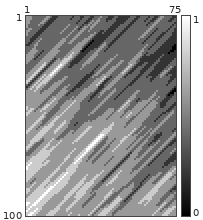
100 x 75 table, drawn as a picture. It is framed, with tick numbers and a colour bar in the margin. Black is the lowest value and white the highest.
Average level on the scale: 50%. Ninth with the highest average: bottom left. Slope: up to the bottom left. Grain: diagonal, up to the right. Ninth with the lowest average: top right. Mirror symmetry: none. Odd rows or columns: none.
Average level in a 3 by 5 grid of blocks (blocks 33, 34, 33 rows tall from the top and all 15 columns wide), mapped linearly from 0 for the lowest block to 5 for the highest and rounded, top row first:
2 2 1 1 0
4 3 3 2 1
5 4 3 3 3
